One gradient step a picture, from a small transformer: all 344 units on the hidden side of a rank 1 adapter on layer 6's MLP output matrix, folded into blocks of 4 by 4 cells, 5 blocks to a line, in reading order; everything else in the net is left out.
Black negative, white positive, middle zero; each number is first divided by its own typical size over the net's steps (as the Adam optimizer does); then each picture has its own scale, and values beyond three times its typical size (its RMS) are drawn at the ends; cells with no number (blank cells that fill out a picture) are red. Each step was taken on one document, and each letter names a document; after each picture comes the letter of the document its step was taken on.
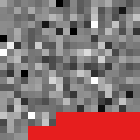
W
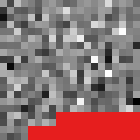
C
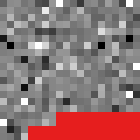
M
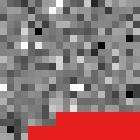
M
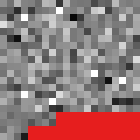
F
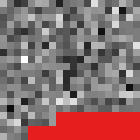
W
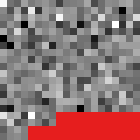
W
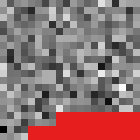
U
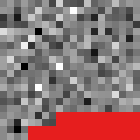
U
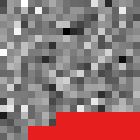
W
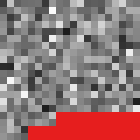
U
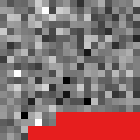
U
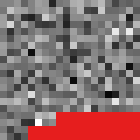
F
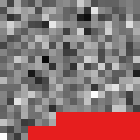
F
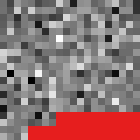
F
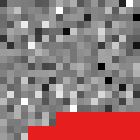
M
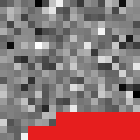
M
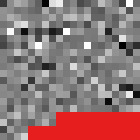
M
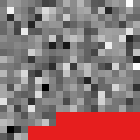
U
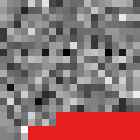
C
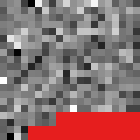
C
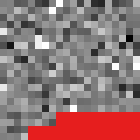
M
